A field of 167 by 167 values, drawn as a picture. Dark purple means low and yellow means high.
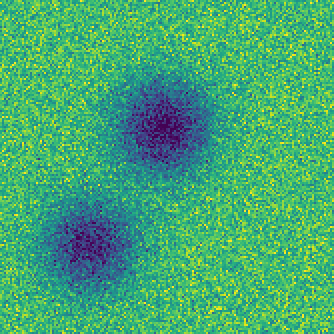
The centre is the ninth with the lowest average. No regular stripes run through it. There are two dips. On average the colour sits 60% of the way up the scale.
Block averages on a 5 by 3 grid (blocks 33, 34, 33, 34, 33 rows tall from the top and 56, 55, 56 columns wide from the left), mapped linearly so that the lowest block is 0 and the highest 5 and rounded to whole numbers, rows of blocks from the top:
555 / 505 / 415 / 135 / 345
